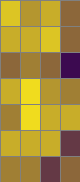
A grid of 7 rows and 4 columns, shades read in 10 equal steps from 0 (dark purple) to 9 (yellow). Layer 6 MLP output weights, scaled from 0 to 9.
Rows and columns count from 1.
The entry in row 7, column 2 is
5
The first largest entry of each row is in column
1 3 2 2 2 1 1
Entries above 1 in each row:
4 4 3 4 4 4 4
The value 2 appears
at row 6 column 4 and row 7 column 3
